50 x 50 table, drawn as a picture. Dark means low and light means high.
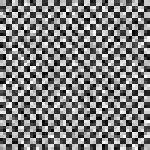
No overall slope runs across the table. No seam splits the table. On average the colour sits 50% of the way up the scale. The field is checkered. The values fall into two levels.
